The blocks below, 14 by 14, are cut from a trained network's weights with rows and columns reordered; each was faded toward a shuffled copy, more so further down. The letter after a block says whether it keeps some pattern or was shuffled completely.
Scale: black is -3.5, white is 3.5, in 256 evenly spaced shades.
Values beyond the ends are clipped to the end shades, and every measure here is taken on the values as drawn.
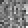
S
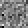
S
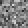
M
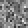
M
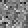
M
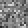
M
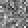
M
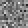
M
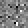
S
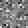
M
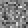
M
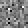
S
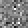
S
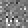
S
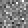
M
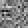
S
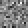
M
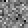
M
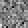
M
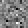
S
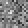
M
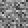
M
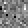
S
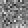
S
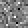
M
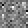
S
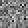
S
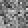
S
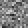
S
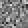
M
